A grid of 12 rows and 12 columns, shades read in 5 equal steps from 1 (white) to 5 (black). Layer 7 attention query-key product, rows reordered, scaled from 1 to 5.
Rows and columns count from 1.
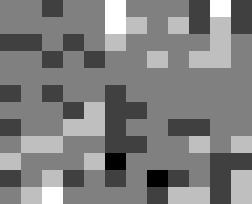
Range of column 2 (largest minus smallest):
2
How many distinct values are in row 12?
4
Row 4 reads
3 3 4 3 4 3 3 2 3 2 2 3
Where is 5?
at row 10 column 6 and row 11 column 8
